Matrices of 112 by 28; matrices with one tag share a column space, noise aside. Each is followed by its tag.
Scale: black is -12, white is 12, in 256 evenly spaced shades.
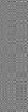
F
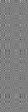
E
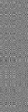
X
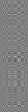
X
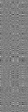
X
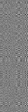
X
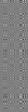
E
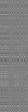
X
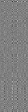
F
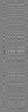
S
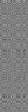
E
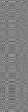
F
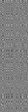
E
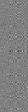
S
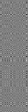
X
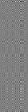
F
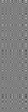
E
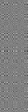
S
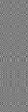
X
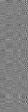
E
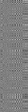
E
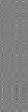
F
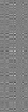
S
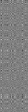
E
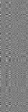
X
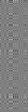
E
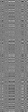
F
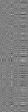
X
